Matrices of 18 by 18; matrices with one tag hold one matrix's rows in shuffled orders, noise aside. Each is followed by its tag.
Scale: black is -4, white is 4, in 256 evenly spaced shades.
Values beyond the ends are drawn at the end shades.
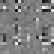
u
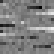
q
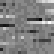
q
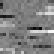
q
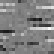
q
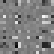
u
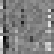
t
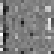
t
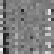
t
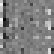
t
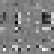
u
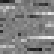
q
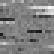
q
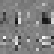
u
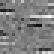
q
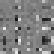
u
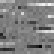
q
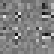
u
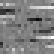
q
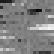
q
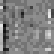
t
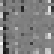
t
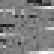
q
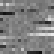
q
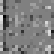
t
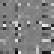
u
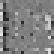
t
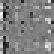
t
